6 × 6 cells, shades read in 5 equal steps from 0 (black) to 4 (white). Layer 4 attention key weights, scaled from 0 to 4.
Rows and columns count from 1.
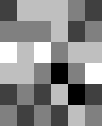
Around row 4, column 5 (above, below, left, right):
3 0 0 4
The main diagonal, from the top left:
1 2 4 0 0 2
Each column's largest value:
4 3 4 3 3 4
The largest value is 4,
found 3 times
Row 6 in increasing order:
1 1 2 2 2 3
